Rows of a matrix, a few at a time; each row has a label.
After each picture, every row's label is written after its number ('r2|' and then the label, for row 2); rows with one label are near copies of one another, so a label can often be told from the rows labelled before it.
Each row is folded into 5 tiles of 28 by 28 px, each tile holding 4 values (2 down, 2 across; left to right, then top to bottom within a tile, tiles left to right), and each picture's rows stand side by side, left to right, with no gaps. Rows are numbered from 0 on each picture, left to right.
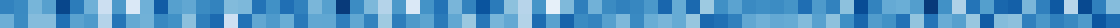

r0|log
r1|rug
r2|log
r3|log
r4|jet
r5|jet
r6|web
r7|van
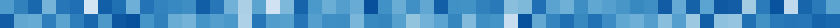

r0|van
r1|log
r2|web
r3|rug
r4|jet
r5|van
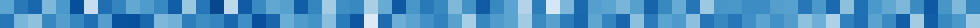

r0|van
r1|van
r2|rug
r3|log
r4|web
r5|jet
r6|web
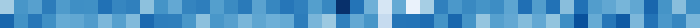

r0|jet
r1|jet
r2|log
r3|jet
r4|web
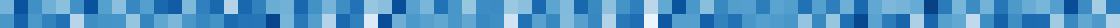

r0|web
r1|van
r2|rug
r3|rug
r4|rug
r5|jet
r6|web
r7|web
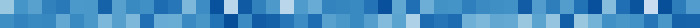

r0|jet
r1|van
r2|jet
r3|jet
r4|van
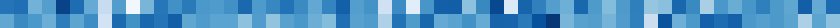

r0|log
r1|jet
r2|log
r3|van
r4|rug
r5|jet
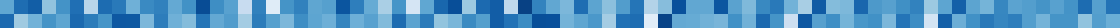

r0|van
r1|log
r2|log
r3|van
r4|rug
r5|rug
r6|rug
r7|jet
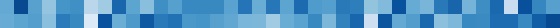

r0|rug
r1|jet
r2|rug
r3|van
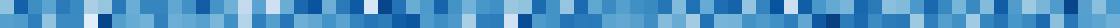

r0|rug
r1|log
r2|van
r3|rug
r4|jet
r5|van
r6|web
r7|web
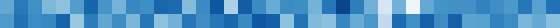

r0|web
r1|van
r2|log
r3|jet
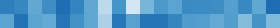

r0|log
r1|jet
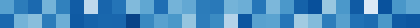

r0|van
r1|rug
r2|van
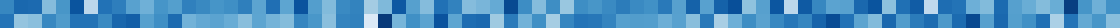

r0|van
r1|jet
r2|rug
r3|web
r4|jet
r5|van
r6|van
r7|web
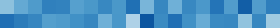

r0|jet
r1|jet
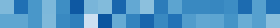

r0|rug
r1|jet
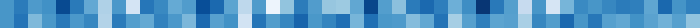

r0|log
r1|log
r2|web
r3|log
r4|jet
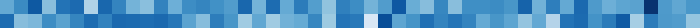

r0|van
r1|jet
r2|rug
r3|jet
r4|web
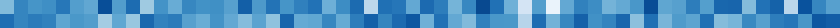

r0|jet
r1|jet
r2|van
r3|log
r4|web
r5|van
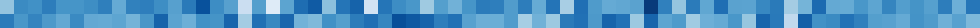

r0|jet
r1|log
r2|van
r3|jet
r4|web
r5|rug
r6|jet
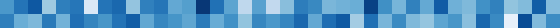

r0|van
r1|log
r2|web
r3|rug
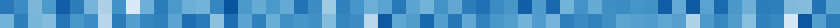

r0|log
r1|web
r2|rug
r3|jet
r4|jet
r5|rug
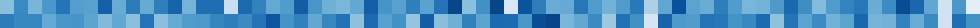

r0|jet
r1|van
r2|web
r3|van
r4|rug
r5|web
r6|log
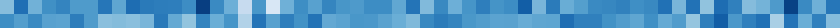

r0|jet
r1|log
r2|jet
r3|jet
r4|jet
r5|web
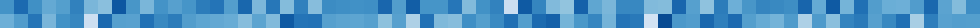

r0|rug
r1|jet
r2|jet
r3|van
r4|rug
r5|jet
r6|web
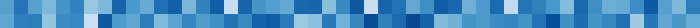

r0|rug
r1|van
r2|van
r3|van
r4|web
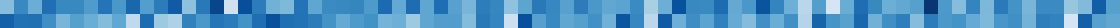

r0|jet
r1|van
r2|jet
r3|rug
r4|rug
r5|log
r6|web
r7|rug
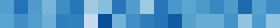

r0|rug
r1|jet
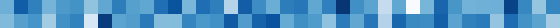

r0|rug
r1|van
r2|log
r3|web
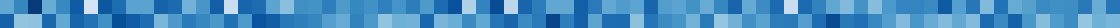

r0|van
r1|van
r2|jet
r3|van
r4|web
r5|van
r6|jet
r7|jet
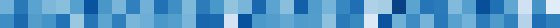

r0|web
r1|rug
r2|rug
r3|log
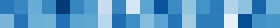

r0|log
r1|rug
